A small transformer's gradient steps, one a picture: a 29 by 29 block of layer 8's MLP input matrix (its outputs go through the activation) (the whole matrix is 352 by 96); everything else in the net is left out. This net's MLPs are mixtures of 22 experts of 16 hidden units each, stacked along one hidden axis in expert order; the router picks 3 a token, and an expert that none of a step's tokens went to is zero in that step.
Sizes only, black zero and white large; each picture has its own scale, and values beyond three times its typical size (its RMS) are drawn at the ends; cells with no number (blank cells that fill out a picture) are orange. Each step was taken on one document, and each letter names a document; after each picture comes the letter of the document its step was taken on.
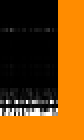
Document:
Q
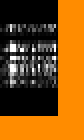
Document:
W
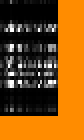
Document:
W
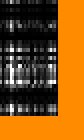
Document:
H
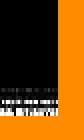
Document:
Q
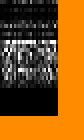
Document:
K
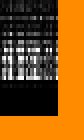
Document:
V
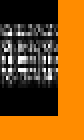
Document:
K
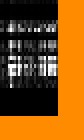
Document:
W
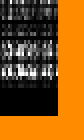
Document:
V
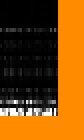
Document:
Q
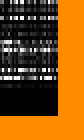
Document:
V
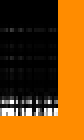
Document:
Q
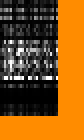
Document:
V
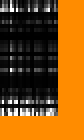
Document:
Q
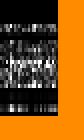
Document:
H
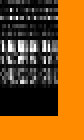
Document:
K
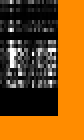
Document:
W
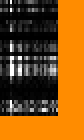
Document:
H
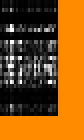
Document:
H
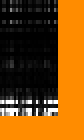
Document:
Q
